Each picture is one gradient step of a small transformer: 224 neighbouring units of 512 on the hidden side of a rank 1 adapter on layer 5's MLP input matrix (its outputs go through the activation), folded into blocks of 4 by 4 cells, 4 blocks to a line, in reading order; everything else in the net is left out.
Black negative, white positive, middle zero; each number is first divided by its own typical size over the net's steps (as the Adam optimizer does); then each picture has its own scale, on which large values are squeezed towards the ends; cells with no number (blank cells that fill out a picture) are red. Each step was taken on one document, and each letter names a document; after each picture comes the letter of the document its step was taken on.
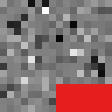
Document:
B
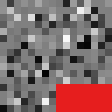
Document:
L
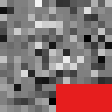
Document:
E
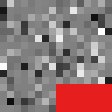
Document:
E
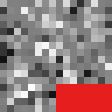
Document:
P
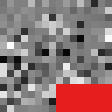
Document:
P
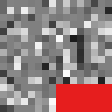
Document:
P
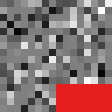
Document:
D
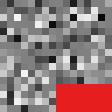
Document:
L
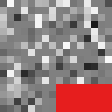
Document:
L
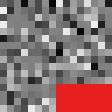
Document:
L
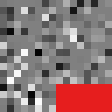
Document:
P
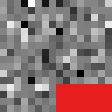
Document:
B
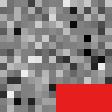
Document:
E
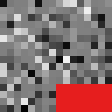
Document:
E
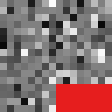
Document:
P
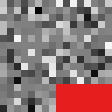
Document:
L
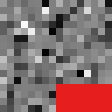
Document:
B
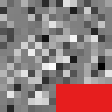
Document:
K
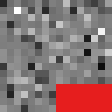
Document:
B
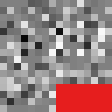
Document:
P
